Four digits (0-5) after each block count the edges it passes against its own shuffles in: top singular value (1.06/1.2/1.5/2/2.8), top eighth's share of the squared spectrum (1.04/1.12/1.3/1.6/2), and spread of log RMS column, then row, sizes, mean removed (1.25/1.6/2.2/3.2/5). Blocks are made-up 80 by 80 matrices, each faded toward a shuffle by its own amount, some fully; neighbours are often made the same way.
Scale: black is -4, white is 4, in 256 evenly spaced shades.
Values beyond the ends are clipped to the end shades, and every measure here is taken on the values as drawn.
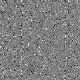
3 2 1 1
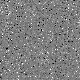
2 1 1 0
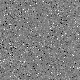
2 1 0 0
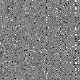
4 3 2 1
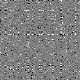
4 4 2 2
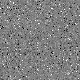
3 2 1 0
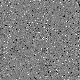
2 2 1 0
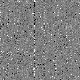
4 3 2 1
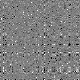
4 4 2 2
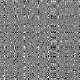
5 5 3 3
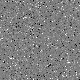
0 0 0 0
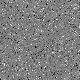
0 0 0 0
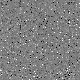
2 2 1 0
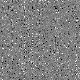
3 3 2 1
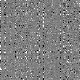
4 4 3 2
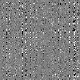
4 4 3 2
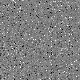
2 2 1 0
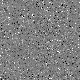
1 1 1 0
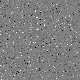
0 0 0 0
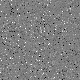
1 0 0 0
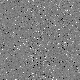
1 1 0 0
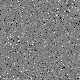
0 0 0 0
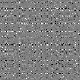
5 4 2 3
